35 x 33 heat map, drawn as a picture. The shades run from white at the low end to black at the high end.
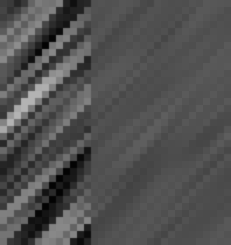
The right part is calmer, past a seam about 40% of the way across. Streaks slant up to the right. No single row or column stands out from its neighbours. Overall the values sit about 70% of the way up the scale.
